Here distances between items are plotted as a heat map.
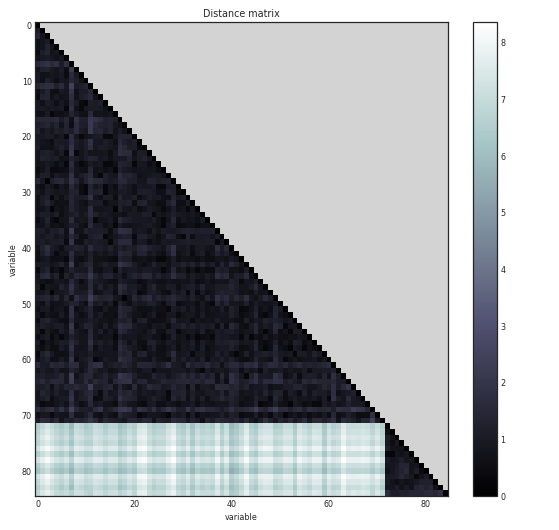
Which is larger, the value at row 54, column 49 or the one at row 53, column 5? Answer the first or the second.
the first
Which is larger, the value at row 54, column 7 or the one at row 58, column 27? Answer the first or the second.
the first
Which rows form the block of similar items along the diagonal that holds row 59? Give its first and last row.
0 to 71
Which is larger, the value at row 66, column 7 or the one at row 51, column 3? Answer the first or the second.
the first
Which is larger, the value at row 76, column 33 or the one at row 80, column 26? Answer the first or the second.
the first
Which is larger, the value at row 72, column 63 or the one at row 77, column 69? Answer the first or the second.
the first
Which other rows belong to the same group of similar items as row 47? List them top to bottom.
0, 1, 2, 3, 4, 5, 6, 7, 8, 9, 10, 11, 12, 13, 14, 15, 16, 17, 18, 19, 20, 21, 22, 23, 24, 25, 26, 27, 28, 29, 30, 31, 32, 33, 34, 35, 36, 37, 38, 39, 40, 41, 42, 43, 44, 45, 46, 48, 49, 50, 51, 52, 53, 54, 55, 56, 57, 58, 59, 60, 61, 62, 63, 64, 65, 66, 67, 68, 69, 70, 71
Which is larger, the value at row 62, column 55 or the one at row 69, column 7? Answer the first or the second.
the second
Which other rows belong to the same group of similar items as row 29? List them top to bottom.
0, 1, 2, 3, 4, 5, 6, 7, 8, 9, 10, 11, 12, 13, 14, 15, 16, 17, 18, 19, 20, 21, 22, 23, 24, 25, 26, 27, 28, 30, 31, 32, 33, 34, 35, 36, 37, 38, 39, 40, 41, 42, 43, 44, 45, 46, 47, 48, 49, 50, 51, 52, 53, 54, 55, 56, 57, 58, 59, 60, 61, 62, 63, 64, 65, 66, 67, 68, 69, 70, 71
